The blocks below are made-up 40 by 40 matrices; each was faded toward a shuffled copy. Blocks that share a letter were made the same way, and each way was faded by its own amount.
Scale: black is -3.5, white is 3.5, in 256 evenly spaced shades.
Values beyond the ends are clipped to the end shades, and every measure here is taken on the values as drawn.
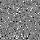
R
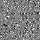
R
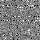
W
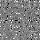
R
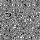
R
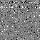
R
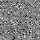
R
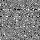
W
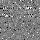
R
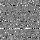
W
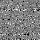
W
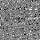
R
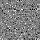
R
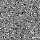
W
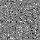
R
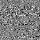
W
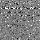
W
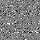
W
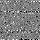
W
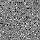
R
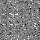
R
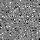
R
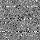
W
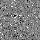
R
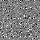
R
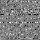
W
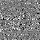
W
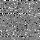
W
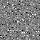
R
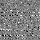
W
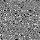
R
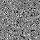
R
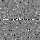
W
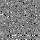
R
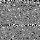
W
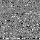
W
